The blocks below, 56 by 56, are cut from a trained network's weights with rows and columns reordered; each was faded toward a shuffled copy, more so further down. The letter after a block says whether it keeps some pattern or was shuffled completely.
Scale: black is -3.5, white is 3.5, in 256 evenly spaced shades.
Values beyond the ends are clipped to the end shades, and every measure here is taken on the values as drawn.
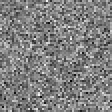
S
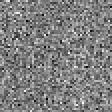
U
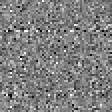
U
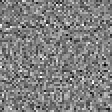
U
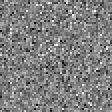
S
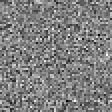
U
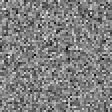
S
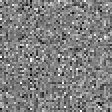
U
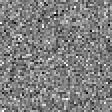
S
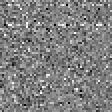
U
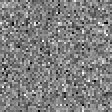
U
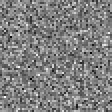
S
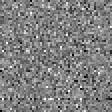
U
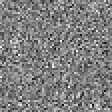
U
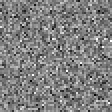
S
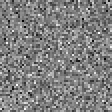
S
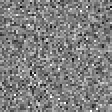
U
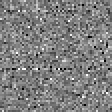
U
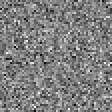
U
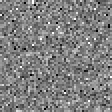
S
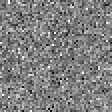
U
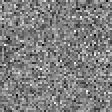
U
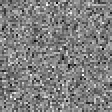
S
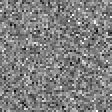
S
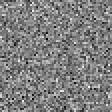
S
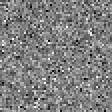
S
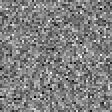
U
